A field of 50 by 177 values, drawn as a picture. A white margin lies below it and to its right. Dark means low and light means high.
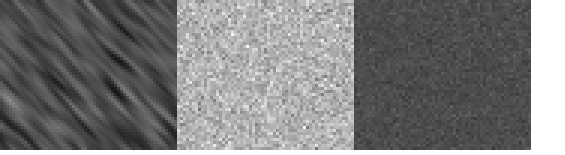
It is made of 1 by 3 panels. Panel 1,1: low, slanting down to the right. Panel 1,2: high, fine-grained. Panel 1,3: low, fine-grained, faint in contrast.
